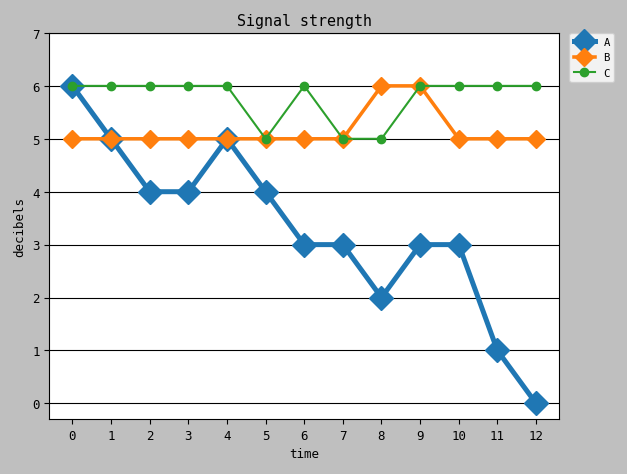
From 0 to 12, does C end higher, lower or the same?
the same
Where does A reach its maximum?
0
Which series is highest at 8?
B
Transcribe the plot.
Title: Signal strength
x-axis: time, ticks 0 1 2 3 4 5 6 7 8 9 10 11 12
y-axis: decibels, ticks 0 1 2 3 4 5 6 7
Legend: A, B, C
Values:
A: 6 5 4 4 5 4 3 3 2 3 3 1 0
B: 5 5 5 5 5 5 5 5 6 6 5 5 5
C: 6 6 6 6 6 5 6 5 5 6 6 6 6
